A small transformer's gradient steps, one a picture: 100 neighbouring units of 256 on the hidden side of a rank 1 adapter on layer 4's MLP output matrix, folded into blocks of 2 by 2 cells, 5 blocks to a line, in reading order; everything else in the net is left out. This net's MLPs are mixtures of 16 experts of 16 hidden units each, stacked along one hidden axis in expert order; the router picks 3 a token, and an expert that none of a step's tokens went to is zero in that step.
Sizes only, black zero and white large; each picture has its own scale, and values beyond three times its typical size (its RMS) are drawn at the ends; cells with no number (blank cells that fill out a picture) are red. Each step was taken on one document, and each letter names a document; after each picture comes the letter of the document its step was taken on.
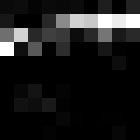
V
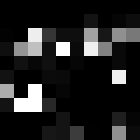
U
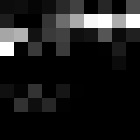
V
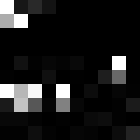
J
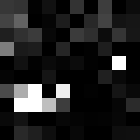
J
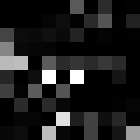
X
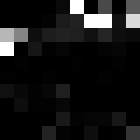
X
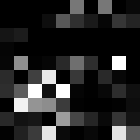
X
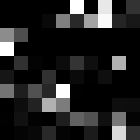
X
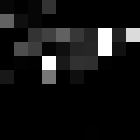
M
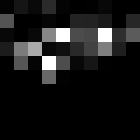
M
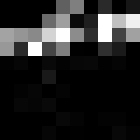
V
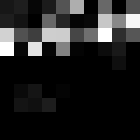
V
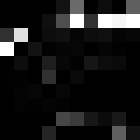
V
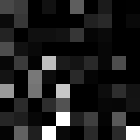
X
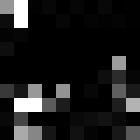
J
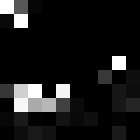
J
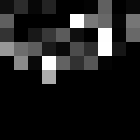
M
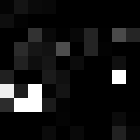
U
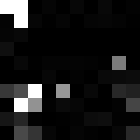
J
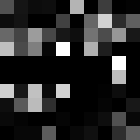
U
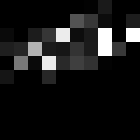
M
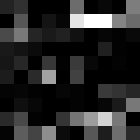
X
